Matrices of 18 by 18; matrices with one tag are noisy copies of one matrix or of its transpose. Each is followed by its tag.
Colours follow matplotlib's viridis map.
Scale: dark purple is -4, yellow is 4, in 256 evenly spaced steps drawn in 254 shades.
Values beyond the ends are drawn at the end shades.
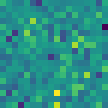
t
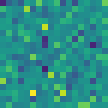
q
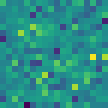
t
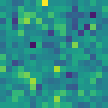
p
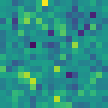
p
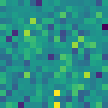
t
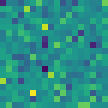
q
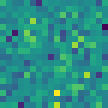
t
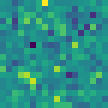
p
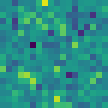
p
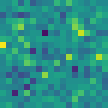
p
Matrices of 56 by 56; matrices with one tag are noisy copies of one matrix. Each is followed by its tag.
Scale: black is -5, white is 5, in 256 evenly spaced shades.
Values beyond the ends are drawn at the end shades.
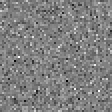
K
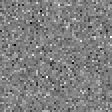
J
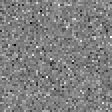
J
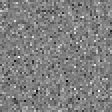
K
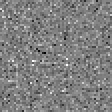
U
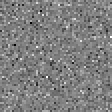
J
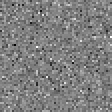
J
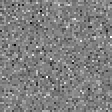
J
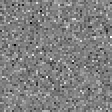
J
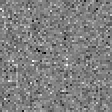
U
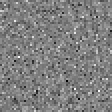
K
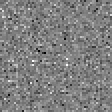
U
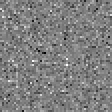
U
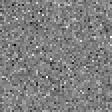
J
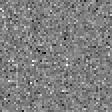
U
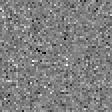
U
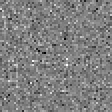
U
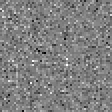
U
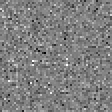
U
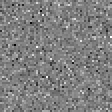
J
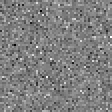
J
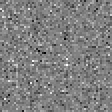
U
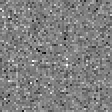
U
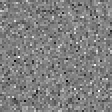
K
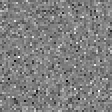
K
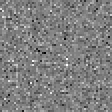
U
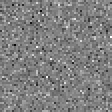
J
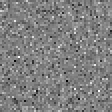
K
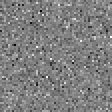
J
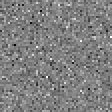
J
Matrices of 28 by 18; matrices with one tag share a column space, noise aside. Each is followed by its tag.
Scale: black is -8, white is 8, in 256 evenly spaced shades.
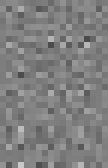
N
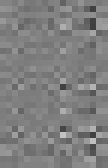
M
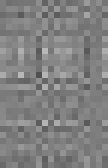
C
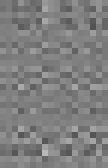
M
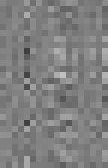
C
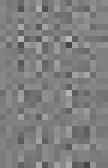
N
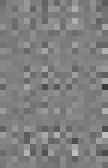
M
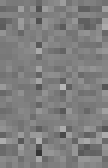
M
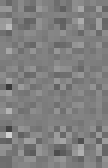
M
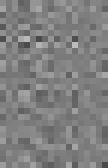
N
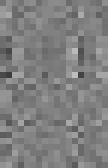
C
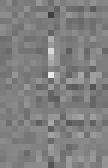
C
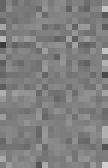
N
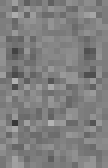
C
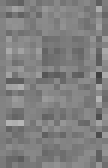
C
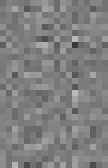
N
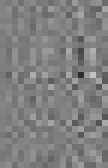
C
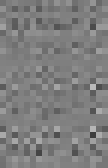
M
